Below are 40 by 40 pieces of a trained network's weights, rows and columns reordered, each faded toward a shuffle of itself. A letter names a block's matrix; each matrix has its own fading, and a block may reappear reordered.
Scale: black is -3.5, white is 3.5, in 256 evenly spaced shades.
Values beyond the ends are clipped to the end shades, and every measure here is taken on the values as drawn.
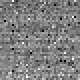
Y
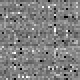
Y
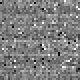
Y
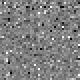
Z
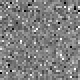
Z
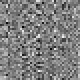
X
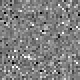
Z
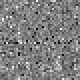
Z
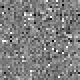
Z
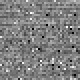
Y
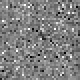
Z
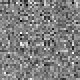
X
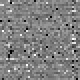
Y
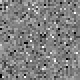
Z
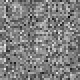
X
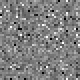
Z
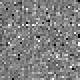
Z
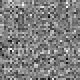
X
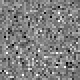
Z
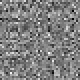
X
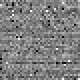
Y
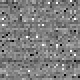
Y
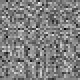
X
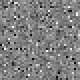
Z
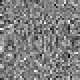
X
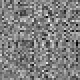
X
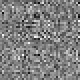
X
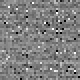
Y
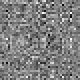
X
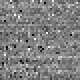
Y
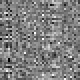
X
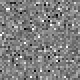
Z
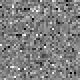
Z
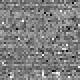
Y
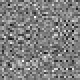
X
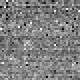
Y
